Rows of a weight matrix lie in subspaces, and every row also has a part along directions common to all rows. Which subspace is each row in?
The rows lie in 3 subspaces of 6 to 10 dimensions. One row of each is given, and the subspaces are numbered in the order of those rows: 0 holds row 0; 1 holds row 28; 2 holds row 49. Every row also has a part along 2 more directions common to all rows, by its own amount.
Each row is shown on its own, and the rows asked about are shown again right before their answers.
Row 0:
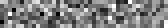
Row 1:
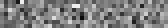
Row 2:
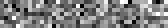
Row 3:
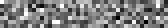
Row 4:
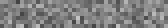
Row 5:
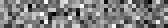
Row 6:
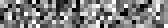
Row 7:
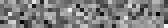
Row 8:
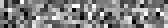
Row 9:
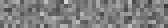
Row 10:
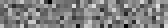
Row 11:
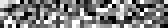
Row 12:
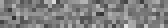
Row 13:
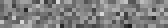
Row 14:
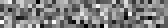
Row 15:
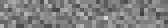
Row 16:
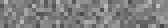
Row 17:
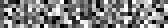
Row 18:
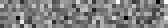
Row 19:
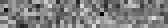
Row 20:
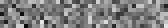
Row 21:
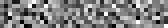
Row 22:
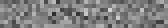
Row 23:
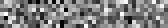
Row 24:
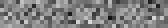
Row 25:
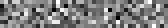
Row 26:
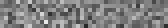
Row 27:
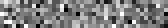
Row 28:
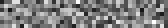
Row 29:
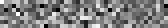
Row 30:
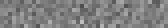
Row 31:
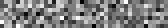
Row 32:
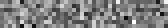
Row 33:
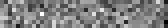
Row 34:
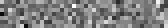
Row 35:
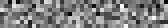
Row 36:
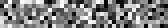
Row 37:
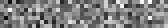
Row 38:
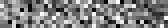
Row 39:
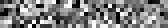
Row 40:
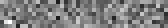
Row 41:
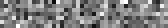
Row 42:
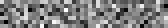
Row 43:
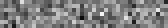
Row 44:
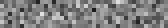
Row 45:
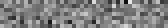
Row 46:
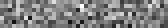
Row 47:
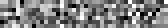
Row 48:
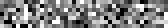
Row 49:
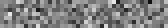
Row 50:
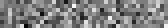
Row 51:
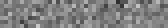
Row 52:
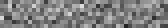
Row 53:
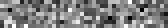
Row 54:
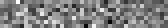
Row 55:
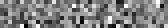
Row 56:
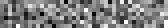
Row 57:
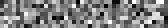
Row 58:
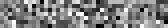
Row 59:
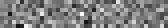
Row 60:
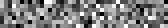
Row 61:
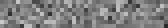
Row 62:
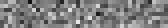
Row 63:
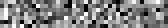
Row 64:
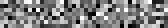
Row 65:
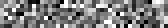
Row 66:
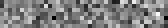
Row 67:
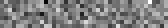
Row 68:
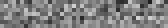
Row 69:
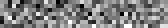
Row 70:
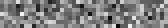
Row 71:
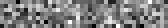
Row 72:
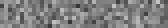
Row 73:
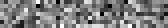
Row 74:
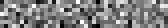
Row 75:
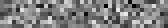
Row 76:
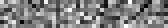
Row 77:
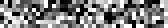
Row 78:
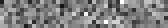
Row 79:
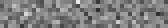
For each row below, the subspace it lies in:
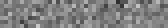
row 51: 2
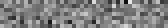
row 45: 0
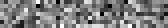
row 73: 2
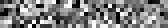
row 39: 0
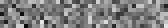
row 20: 1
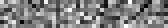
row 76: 1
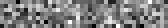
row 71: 2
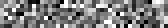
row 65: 1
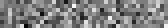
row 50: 2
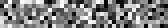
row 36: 2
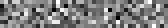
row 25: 1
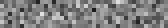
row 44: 0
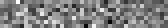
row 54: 1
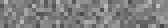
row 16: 1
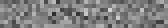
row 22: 1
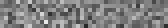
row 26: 1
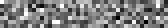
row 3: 1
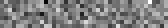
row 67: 1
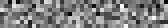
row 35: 2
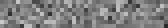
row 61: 0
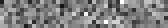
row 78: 0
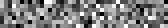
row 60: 2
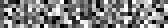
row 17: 1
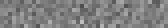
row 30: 2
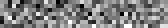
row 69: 2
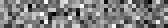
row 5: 1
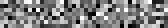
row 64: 1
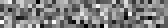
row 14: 2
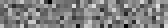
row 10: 2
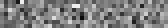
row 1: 0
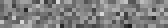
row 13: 2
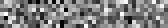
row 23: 1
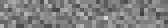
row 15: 1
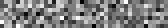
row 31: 2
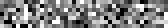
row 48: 1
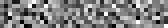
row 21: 1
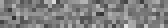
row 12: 2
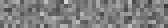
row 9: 1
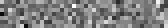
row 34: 1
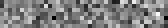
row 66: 0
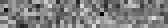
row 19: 0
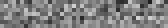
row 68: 1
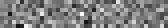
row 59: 2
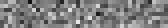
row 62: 1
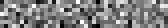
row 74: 1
